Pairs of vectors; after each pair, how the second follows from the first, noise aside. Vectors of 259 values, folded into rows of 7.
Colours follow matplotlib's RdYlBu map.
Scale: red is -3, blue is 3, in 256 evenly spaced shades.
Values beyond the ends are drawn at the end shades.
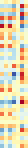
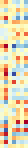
reversed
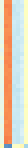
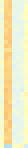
shrunk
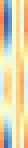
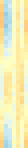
shrunk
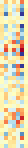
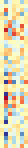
reversed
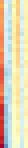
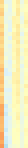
shrunk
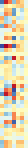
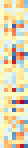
reversed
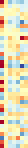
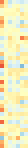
shrunk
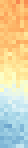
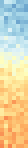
reversed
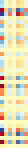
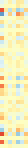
shrunk
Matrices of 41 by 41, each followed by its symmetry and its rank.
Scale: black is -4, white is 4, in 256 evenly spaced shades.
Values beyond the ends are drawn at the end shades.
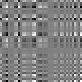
symmetric, rank one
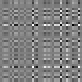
neither, rank one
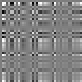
symmetric, rank one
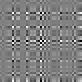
symmetric, rank one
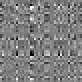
neither, rank three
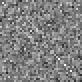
symmetric, full rank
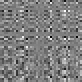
neither, rank three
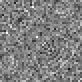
symmetric, full rank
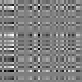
neither, rank one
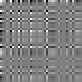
symmetric, rank one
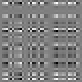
neither, rank one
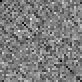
symmetric, full rank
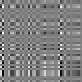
neither, rank one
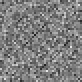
symmetric, full rank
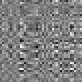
neither, rank three
